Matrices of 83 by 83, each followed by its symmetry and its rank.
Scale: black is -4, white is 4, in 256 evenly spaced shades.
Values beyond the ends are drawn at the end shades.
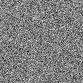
neither, full rank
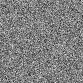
neither, full rank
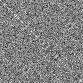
symmetric, full rank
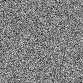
neither, full rank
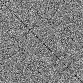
symmetric, full rank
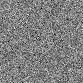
symmetric, full rank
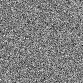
neither, full rank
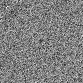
symmetric, full rank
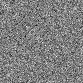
symmetric, full rank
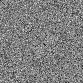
symmetric, full rank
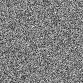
neither, full rank
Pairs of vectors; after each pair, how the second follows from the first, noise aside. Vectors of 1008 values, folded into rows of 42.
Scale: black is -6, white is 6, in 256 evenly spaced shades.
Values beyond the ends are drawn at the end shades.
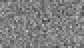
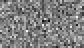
scaled up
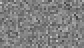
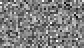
scaled up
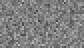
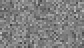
shuffled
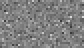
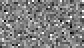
scaled up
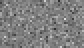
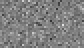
shuffled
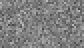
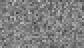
shuffled
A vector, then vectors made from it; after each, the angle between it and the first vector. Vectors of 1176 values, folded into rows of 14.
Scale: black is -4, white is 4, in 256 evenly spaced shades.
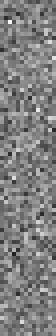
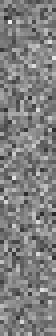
nearly parallel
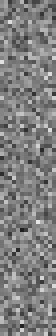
partly aligned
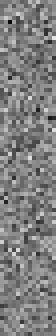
nearly opposite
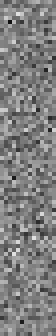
nearly opposite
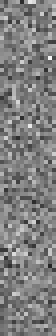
partly opposed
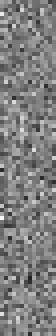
orthogonal
